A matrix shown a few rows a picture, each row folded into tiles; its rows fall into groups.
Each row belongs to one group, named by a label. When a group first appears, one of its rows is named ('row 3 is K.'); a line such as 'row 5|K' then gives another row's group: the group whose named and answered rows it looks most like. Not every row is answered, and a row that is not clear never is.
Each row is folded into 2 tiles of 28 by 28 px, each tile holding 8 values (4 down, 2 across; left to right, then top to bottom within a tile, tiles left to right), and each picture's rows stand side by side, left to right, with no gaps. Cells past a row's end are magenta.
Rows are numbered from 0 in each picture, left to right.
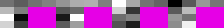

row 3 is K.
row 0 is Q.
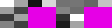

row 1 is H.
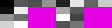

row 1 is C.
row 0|K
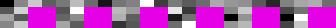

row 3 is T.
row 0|K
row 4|T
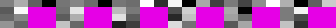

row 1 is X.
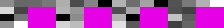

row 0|T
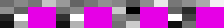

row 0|H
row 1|H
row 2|T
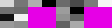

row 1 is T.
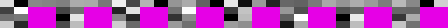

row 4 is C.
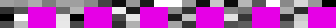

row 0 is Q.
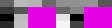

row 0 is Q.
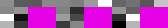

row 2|H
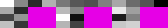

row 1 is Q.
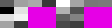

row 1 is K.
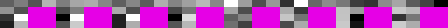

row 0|H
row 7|X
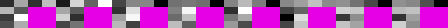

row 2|X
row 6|X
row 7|X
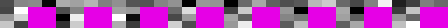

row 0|X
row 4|K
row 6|T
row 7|K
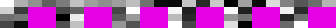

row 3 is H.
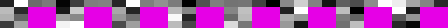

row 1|K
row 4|X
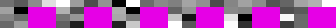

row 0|T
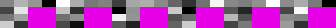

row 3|T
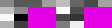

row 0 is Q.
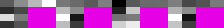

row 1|Q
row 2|K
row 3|Q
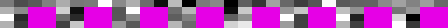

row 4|K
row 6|Q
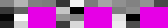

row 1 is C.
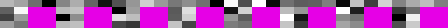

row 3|X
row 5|Q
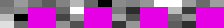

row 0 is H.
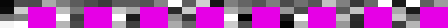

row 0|K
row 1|Q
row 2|Q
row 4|Q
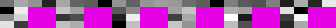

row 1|X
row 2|H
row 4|Q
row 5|H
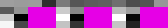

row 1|Q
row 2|Q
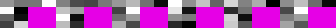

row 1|Q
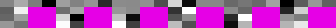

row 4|H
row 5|K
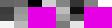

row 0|K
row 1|T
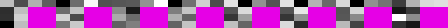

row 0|H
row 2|T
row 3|K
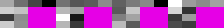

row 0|X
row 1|Q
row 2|X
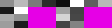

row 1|C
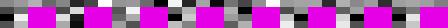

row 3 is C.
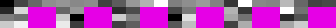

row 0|K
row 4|C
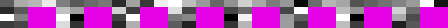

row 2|H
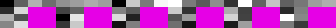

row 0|K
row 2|C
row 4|C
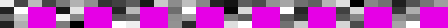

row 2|K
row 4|K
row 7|K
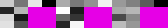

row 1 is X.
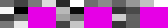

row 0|T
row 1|C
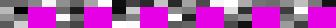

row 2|K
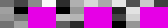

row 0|T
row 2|H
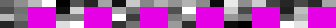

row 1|K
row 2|C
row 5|K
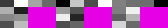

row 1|C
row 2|X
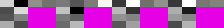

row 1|T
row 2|C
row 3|C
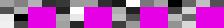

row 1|X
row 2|C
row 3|K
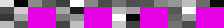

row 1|C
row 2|Q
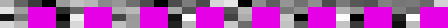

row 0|X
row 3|H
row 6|Q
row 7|H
